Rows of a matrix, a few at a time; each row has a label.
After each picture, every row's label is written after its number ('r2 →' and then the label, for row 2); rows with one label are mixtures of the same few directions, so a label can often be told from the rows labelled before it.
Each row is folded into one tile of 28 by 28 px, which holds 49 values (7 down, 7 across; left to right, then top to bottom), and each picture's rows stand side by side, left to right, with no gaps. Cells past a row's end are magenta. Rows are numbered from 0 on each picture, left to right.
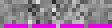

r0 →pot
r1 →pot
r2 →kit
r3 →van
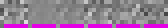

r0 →van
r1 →van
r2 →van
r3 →van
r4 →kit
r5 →pot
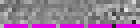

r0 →van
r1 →van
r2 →van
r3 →pot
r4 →van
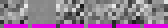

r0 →kit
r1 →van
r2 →kit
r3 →pot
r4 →kit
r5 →pot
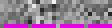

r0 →kit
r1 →pot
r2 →kit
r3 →pot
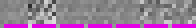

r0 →kit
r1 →kit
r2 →van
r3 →van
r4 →van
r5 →van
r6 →kit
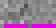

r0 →kit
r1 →van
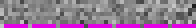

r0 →van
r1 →van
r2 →van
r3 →van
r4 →pot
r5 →van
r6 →kit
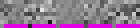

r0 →pot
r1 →van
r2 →kit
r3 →kit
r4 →pot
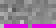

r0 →van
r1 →van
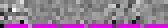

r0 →van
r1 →van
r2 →van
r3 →kit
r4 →kit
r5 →pot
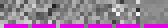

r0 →kit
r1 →kit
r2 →kit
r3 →pot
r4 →pot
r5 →pot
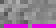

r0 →van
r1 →van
